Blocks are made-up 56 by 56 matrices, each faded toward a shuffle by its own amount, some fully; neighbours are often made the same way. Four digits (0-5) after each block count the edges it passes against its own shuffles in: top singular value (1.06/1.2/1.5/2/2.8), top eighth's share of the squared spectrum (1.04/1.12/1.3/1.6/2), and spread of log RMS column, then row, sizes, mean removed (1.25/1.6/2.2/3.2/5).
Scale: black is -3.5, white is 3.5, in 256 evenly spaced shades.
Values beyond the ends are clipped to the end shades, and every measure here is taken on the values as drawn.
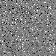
3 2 1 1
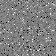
2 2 1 1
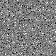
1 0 0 0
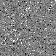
3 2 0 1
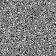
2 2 0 0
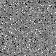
2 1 0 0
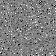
1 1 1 0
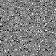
3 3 1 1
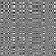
5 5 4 4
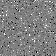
2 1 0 0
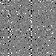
4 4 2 2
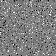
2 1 0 0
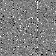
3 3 2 0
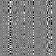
4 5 4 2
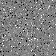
2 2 1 0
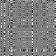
4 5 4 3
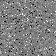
1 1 0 0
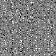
3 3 2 1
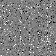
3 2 1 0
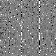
4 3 2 0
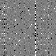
4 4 2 1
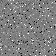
0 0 0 0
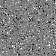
2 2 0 0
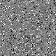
3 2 1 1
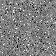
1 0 0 0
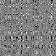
4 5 3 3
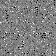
2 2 0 1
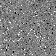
1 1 0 0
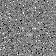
0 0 0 0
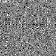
3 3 1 2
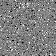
1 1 0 0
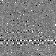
4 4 0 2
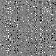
3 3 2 2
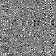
3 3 2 1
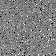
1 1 0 0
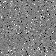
0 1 0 0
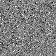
0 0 0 0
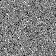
0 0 0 0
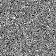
0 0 0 0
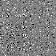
1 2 2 2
